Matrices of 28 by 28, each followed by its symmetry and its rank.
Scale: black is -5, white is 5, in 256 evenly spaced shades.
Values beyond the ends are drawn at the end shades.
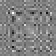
symmetric, rank three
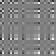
symmetric, rank one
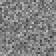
neither, full rank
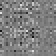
neither, rank three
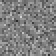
antisymmetric, full rank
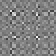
symmetric, rank three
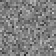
neither, full rank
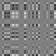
symmetric, rank one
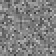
antisymmetric, full rank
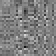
neither, rank three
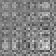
symmetric, rank two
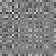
symmetric, rank two
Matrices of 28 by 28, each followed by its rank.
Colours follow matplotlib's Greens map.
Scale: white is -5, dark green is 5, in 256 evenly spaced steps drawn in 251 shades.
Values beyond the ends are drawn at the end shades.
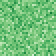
full rank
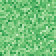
full rank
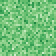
full rank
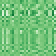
two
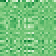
three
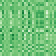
two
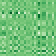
two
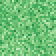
full rank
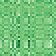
two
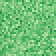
full rank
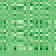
two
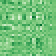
three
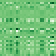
two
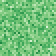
full rank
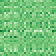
three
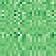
three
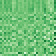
three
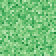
full rank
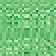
three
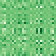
two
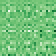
three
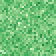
full rank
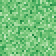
full rank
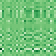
two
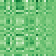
two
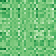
three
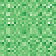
three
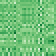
three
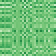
two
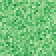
full rank
